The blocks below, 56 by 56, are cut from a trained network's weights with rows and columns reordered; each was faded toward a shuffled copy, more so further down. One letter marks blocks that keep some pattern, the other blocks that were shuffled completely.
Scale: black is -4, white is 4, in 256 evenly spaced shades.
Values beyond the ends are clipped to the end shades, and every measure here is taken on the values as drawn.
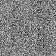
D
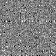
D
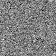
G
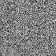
D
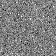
G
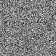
D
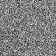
G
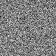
G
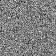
G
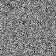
D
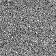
G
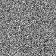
D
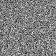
G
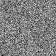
G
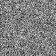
D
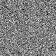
G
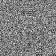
D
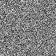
G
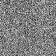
D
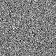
G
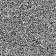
G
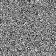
D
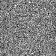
D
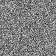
G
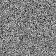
G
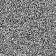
G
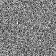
D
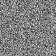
D
